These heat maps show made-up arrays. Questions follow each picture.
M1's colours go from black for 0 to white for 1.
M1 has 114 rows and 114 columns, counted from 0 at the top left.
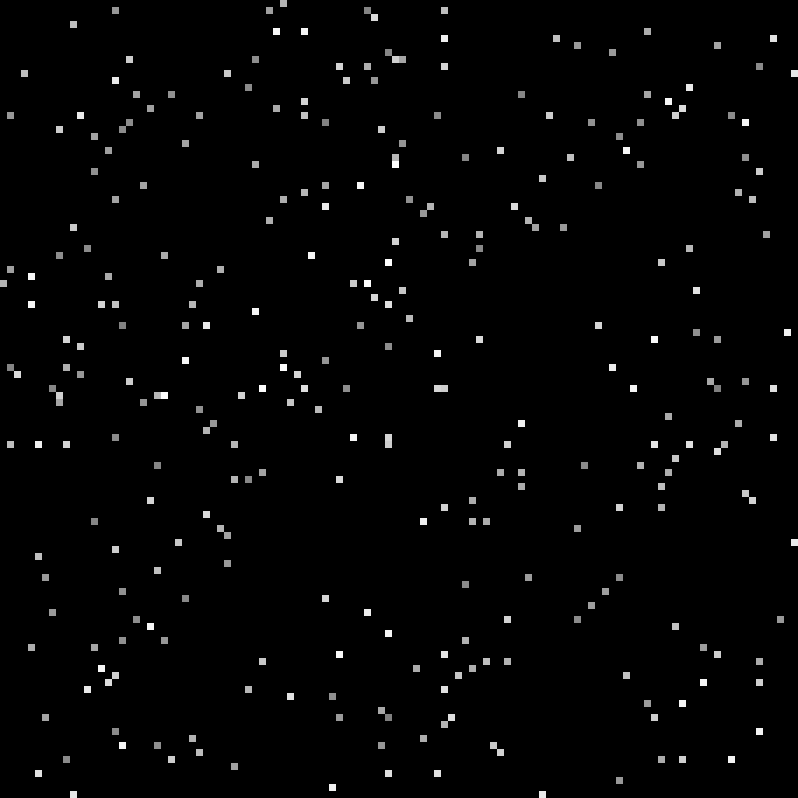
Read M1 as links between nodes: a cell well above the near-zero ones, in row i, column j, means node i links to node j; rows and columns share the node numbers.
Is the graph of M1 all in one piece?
no
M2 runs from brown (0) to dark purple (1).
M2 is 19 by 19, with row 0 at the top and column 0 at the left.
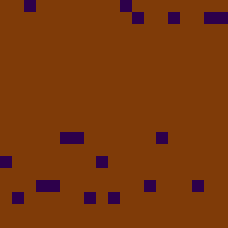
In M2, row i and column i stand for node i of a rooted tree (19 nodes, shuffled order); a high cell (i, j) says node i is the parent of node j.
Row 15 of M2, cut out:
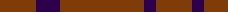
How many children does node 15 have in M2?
4
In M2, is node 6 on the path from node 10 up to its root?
no
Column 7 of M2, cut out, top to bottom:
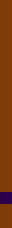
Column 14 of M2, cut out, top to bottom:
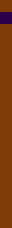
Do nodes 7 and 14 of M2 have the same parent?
no
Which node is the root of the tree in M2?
15
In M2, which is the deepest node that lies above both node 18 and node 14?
1
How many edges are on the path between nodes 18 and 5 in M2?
3
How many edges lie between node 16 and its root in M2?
1
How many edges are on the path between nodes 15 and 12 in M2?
1
